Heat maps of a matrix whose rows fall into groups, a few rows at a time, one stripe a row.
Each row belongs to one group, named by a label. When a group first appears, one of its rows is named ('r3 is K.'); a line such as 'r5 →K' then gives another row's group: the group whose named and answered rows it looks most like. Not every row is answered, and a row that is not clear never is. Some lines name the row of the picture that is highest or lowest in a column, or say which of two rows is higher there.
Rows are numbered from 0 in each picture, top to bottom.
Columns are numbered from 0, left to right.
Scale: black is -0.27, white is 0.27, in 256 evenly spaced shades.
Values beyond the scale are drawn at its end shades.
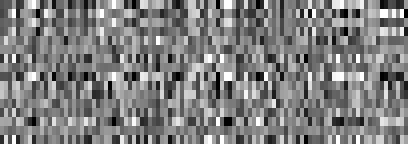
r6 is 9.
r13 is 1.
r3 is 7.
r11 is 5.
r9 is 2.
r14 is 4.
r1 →7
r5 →1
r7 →5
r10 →2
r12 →9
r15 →9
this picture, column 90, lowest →13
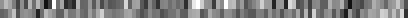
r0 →5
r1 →7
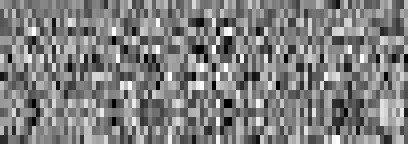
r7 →5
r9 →5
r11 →1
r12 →7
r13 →1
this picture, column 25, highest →12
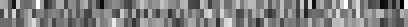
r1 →9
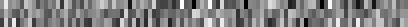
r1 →5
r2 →9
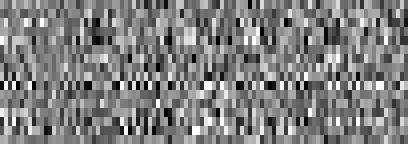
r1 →2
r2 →4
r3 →2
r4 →2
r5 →9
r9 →9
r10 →5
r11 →4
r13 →9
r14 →5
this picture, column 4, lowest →9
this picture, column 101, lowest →2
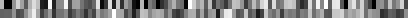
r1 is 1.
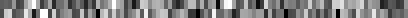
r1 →4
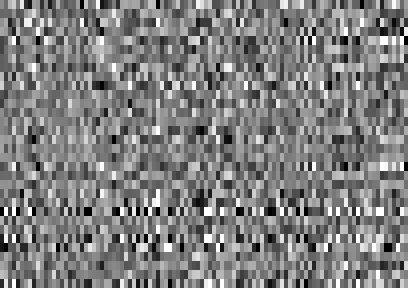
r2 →4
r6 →7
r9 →2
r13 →4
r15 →1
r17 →1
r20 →1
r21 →4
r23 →9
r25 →4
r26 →9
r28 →5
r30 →5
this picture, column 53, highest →14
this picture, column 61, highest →9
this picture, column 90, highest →2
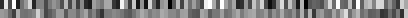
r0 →9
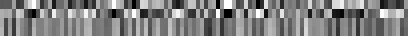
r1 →1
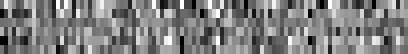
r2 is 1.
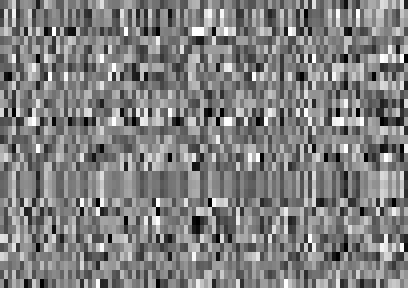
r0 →7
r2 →9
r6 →7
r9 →7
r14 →7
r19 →7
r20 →7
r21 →7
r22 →4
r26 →2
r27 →7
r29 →4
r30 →9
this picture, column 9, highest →16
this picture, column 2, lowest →8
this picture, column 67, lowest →1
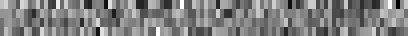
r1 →1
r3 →4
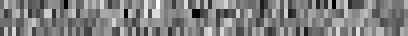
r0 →4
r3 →9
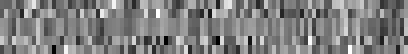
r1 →4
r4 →2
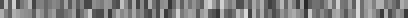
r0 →9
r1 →2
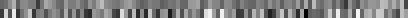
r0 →7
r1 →9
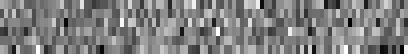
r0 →2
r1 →9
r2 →5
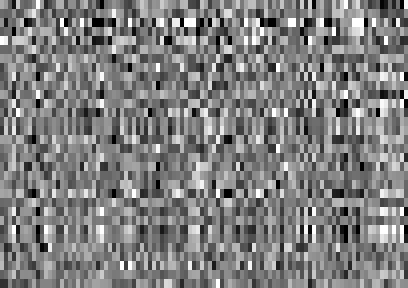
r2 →2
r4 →2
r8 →7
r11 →7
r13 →9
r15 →1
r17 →7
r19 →5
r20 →5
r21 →1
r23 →7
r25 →7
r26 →7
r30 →7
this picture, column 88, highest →2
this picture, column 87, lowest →29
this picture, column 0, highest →4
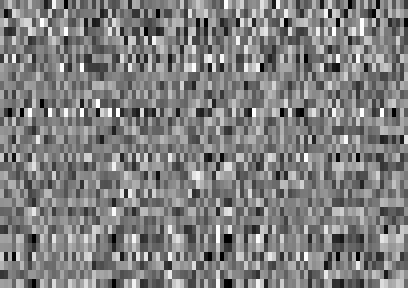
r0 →5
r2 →4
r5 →2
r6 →9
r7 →2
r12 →4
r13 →9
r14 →1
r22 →1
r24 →4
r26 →1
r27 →1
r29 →2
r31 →1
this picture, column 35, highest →12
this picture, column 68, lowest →0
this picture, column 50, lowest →12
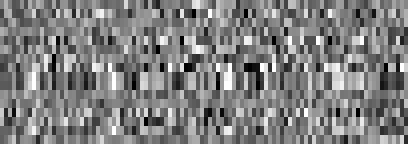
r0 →5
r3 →4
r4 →2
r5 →5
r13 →4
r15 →7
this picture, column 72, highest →4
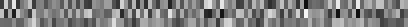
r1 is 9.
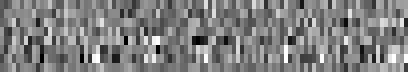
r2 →7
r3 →4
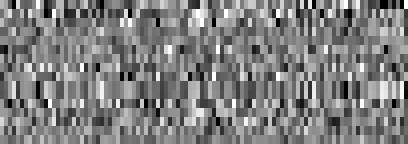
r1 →5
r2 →5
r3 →7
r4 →1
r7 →4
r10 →7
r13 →2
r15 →4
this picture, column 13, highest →1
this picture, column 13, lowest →8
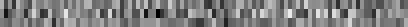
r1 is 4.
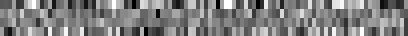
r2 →7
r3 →4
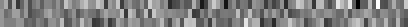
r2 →2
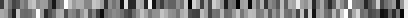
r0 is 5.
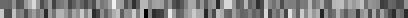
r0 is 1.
